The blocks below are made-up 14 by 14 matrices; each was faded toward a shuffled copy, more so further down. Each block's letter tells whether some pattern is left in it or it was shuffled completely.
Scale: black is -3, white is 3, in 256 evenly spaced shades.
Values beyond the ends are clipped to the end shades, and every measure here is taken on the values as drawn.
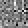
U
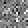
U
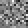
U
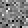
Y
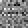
U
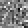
Y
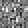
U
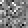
Y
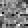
U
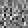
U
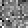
U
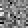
U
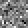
Y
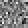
U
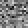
U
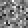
Y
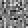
U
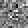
U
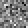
Y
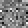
U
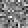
Y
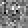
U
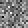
Y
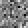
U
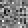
U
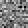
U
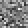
Y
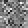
Y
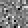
Y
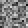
U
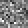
Y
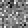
Y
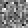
Y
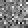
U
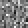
Y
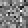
U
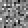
Y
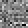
U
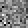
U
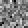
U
